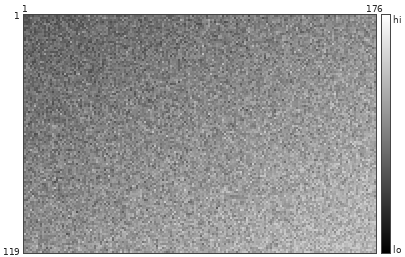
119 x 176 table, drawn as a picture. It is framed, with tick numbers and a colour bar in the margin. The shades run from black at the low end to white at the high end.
The halves do not mirror each other. No row or column stands out. No regular stripes run through it. The top left is the ninth with the lowest average. There is an overall slope up to the bottom right. The values follow a bell shape. Fine speckle covers the field. The ninth with the highest average is the bottom right.
